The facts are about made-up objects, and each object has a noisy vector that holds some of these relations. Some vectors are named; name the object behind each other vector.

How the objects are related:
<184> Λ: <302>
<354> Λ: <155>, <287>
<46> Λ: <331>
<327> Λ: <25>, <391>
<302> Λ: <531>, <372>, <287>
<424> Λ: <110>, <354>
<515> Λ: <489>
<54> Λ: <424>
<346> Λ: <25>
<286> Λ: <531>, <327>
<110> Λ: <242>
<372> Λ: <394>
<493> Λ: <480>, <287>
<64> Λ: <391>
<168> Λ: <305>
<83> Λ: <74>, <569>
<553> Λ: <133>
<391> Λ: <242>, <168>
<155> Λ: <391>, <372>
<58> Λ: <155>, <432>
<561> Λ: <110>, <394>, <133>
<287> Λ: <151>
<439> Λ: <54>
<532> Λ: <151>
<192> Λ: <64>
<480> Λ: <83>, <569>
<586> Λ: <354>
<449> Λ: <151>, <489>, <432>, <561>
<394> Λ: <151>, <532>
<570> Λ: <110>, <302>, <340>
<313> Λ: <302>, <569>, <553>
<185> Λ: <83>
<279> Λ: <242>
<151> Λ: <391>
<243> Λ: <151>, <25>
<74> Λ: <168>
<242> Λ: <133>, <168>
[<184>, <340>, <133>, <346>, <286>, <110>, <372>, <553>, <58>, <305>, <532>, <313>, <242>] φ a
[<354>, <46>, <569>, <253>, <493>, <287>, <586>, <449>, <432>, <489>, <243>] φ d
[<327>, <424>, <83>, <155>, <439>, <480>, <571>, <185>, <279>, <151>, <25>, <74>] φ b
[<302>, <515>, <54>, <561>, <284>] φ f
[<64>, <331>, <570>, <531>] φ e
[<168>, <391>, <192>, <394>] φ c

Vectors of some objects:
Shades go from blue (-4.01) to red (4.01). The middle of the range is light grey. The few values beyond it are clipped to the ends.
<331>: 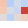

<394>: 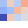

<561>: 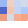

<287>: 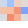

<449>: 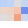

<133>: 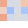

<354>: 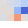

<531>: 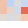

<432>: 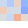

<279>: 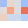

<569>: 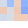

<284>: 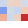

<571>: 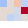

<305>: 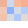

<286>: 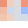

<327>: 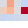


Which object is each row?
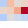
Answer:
<151>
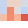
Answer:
<302>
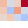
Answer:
<532>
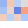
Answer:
<424>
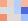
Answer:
<110>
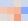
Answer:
<243>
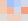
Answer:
<570>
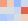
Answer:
<64>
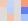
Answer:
<372>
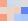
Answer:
<242>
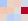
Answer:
<25>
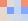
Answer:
<58>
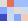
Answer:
<391>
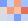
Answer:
<74>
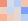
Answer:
<553>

